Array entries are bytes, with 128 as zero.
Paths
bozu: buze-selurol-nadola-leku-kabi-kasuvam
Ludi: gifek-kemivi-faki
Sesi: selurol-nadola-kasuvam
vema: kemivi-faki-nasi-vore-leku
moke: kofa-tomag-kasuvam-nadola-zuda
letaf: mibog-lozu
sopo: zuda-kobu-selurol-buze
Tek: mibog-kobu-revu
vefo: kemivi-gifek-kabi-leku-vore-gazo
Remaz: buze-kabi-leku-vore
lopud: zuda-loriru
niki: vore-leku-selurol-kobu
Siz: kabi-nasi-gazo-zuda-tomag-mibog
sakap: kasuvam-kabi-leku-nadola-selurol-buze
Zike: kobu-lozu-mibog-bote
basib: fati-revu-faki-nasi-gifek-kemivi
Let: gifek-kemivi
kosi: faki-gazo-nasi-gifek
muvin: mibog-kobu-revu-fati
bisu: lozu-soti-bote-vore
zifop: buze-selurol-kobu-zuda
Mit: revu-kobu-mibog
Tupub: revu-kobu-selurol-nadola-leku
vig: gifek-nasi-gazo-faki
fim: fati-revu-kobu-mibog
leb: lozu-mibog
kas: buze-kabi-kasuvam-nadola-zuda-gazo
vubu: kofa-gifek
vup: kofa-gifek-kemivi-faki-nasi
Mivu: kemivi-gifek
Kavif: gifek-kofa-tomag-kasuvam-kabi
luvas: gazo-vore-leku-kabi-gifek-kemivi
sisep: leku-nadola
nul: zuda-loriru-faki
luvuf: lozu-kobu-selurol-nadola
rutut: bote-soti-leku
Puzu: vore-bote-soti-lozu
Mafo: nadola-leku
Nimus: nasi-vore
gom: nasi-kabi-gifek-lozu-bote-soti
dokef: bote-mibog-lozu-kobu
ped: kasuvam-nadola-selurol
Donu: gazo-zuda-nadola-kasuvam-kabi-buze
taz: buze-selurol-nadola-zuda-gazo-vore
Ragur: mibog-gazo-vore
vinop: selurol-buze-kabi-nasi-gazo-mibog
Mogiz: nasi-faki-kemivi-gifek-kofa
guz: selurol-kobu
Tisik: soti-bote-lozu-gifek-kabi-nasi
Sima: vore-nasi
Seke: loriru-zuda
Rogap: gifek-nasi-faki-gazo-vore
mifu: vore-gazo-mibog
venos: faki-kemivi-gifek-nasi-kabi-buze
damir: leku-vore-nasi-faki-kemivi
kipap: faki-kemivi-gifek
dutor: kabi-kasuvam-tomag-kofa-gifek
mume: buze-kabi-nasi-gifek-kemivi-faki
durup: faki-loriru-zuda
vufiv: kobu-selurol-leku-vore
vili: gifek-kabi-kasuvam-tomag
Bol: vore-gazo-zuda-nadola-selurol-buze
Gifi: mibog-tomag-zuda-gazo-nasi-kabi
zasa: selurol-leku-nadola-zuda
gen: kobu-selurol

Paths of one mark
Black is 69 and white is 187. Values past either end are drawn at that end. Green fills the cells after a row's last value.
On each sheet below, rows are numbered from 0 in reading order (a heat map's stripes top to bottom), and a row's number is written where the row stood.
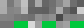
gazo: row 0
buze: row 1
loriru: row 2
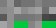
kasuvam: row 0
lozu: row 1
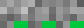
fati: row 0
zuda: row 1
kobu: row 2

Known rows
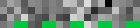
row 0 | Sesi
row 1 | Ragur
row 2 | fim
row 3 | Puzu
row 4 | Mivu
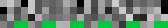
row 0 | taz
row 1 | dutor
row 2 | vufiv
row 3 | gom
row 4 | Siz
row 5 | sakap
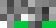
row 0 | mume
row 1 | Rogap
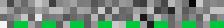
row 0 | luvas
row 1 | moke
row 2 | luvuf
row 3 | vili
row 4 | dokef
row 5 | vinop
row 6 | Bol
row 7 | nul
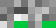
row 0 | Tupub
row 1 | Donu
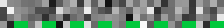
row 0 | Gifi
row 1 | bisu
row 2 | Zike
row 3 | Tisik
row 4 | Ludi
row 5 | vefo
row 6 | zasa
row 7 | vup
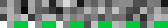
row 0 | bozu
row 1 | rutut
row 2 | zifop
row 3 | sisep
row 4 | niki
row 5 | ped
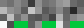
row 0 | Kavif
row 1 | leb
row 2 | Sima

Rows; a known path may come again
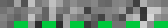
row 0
Let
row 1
vig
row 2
lopud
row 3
Ragur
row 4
mifu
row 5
kas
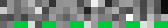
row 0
leb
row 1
vefo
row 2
gen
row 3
zifop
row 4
Mit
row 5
Remaz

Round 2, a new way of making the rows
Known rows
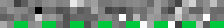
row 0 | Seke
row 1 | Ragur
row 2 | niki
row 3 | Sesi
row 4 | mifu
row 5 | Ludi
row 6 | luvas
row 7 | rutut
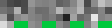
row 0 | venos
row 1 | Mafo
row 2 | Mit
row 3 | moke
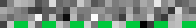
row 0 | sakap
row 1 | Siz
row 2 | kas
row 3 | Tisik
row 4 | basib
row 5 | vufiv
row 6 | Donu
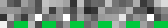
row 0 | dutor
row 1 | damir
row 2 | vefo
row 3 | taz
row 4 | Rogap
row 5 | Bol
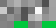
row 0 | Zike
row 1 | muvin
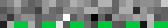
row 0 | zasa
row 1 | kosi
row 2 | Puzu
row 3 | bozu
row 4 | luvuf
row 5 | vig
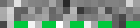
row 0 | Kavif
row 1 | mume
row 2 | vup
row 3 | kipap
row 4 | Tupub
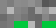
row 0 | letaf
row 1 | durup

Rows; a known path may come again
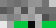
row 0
kipap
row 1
vig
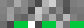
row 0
gen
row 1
luvas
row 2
vubu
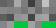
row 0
sisep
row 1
ped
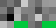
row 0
kas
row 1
Sima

